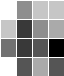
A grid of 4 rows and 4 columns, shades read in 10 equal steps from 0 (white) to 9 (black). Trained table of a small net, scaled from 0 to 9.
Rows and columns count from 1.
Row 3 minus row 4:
5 1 3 3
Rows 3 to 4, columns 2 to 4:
7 6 9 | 6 3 6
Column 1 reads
0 2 5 0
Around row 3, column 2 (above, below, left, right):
7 6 5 6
